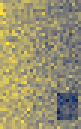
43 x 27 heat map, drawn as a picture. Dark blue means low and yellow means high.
An odd patch, lower than its surroundings, sits in the bottom right. The bottom right is the ninth with the lowest average. The field climbs toward the left. No single row or column stands out from its neighbours. There are no regular stripes.
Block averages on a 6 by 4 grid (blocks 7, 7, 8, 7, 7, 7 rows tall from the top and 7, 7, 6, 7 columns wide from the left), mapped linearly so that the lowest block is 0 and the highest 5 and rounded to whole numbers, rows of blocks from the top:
5432 / 5432 / 5432 / 5432 / 5420 / 5431
